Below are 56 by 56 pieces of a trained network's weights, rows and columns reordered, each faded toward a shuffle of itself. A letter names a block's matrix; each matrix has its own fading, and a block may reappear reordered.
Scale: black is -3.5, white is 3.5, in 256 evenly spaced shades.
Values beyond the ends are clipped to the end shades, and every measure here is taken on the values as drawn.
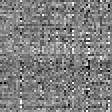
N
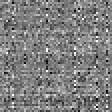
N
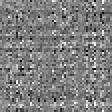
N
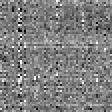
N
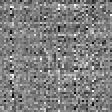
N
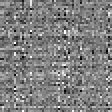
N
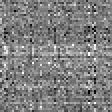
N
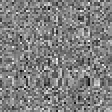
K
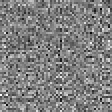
K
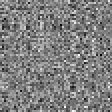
K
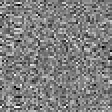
K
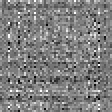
N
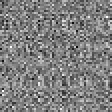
K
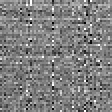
N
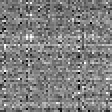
N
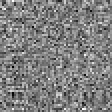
K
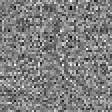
K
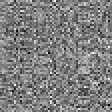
K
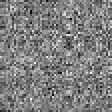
K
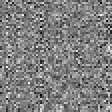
K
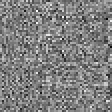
K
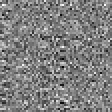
K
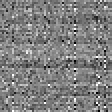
N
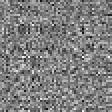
K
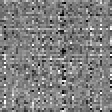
N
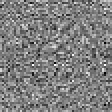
K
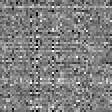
N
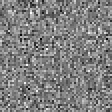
K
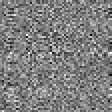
K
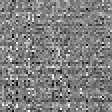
N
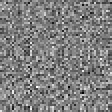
K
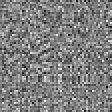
K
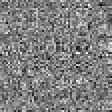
K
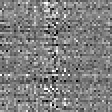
N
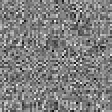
K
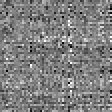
N
